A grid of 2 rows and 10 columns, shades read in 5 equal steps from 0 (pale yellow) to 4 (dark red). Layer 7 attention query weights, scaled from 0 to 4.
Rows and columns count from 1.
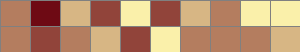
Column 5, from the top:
0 3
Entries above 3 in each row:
1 0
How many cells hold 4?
1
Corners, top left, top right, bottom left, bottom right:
2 0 2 1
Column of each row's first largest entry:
2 2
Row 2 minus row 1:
0 -1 1 -2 3 -3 1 0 2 1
